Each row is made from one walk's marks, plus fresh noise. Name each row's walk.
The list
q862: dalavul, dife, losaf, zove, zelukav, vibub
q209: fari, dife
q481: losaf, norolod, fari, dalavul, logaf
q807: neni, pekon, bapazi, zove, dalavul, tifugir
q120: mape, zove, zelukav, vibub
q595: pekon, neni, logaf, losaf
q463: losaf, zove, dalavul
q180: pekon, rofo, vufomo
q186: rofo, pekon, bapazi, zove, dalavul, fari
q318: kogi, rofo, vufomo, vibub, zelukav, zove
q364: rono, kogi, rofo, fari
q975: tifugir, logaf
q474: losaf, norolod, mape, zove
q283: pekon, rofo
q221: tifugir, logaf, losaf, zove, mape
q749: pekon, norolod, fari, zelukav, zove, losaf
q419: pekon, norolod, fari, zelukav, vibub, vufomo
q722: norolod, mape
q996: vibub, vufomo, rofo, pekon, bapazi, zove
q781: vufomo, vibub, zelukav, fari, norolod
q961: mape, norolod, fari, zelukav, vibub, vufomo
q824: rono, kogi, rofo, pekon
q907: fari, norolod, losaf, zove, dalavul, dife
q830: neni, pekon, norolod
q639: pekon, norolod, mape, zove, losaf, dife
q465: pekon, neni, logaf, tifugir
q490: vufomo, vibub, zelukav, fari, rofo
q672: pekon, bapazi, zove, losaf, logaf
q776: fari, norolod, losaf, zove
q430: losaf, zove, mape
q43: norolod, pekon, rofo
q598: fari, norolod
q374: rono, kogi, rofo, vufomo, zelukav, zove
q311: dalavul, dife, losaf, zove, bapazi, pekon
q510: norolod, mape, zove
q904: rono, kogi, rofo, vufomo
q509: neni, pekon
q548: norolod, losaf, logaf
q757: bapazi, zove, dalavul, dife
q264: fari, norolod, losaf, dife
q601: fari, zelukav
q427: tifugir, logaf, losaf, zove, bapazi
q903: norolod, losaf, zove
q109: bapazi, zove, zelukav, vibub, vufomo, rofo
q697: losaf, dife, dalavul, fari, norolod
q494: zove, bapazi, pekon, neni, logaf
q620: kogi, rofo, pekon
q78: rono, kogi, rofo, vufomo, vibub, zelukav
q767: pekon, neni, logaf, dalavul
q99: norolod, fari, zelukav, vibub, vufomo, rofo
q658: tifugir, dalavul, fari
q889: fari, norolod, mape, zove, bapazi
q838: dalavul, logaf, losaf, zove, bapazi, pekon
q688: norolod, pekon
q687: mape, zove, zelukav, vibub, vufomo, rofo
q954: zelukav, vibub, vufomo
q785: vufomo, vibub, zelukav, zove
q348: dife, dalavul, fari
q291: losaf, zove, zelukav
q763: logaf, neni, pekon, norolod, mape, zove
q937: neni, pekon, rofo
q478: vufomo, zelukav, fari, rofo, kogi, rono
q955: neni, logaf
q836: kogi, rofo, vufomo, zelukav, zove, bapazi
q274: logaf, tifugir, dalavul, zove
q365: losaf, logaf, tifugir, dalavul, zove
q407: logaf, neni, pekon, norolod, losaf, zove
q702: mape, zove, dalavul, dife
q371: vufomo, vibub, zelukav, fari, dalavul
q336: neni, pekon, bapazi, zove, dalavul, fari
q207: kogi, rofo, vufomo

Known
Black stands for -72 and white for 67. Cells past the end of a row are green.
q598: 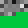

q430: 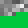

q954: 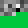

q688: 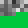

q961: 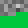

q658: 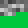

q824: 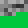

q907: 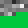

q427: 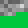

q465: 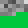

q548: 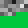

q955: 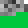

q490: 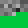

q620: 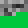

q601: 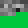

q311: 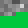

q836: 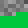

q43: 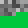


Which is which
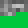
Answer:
q862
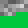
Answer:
q221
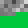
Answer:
q763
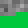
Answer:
q186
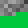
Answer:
q478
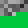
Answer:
q207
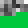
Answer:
q509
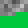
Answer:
q672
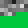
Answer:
q481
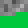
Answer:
q336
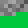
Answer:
q374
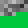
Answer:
q904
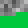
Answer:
q494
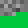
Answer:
q99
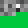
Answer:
q785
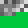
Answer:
q722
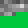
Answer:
q757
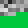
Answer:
q975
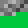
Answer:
q78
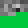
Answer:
q371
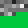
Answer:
q697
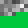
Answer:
q474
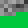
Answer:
q364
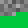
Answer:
q419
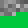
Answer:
q109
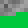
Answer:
q807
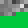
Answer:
q639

